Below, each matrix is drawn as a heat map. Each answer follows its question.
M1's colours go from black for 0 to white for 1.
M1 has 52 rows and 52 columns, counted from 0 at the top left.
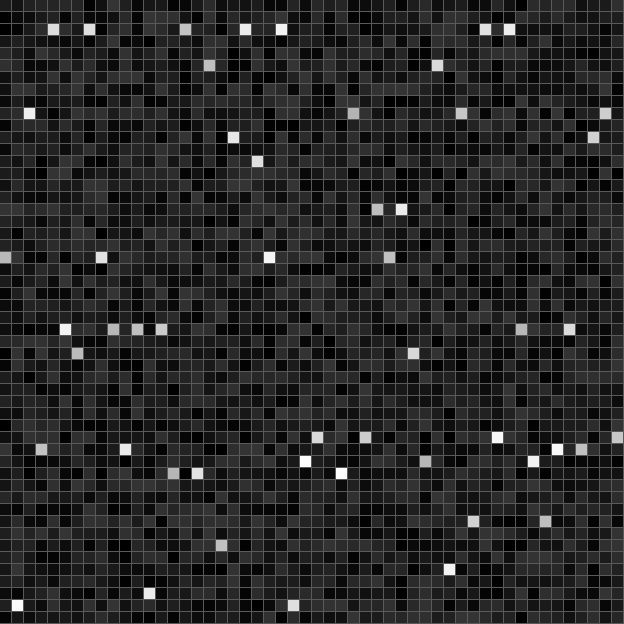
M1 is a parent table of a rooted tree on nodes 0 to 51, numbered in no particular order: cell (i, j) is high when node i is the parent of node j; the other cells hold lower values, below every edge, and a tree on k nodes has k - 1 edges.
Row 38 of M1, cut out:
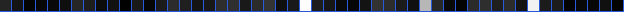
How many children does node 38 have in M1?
3
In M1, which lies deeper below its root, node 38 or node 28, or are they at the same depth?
node 28
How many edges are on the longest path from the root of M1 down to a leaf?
3
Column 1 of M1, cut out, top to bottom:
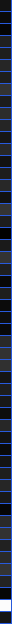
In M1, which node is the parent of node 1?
50
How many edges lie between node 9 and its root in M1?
1
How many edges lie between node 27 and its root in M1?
0
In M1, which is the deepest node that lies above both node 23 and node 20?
2
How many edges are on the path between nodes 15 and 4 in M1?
2
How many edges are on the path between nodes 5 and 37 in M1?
3
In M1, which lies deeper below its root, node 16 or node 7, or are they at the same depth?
the same depth
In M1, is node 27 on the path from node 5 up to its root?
yes
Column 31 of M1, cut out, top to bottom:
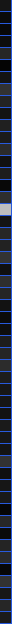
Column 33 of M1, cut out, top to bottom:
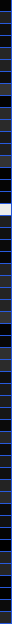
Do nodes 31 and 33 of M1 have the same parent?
yes
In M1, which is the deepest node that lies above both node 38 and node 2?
9
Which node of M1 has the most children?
2
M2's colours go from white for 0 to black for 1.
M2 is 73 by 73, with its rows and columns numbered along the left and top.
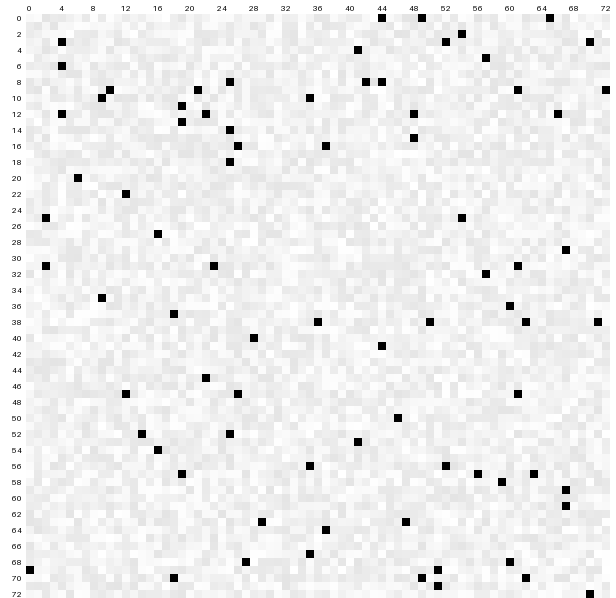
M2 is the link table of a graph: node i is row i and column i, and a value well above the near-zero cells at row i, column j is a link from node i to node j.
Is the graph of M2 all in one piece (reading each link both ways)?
no
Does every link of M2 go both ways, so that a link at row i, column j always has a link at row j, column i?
no
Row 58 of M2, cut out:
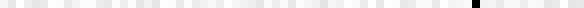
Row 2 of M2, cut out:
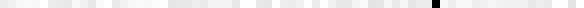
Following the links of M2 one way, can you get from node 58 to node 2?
yes
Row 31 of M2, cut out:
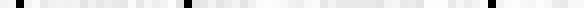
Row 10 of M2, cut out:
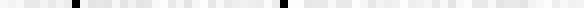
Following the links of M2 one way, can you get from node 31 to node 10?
yes
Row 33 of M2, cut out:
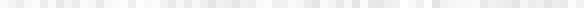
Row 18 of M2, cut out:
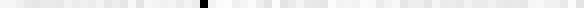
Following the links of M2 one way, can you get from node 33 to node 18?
no
